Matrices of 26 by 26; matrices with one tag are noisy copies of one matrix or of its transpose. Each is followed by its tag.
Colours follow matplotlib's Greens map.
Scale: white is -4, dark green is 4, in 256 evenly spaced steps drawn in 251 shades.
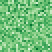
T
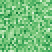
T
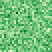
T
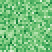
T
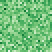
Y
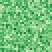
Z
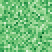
Z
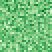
T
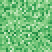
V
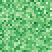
Y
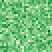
Z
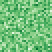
T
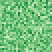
Z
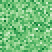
Y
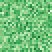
V
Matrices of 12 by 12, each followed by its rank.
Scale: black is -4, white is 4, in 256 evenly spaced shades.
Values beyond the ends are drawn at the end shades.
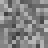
full rank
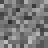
full rank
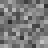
full rank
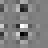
one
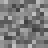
full rank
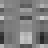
one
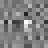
two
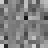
two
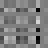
one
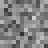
full rank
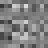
two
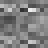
two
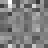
two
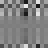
one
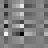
one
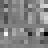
two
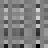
one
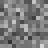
full rank
